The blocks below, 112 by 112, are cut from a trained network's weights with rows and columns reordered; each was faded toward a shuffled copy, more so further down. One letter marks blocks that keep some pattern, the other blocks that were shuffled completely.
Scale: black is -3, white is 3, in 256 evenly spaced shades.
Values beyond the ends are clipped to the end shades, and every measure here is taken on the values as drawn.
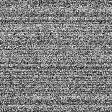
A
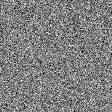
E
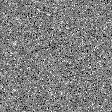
E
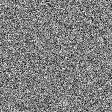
E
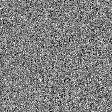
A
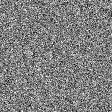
E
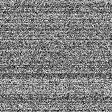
A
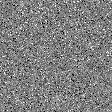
E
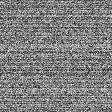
A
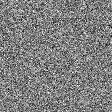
E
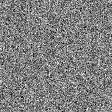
A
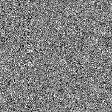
A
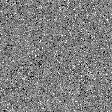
A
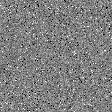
A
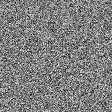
E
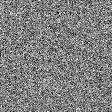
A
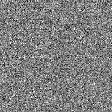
A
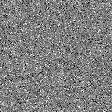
A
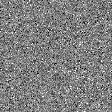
A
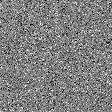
E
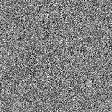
A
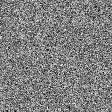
E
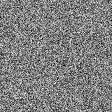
E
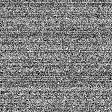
A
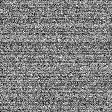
A
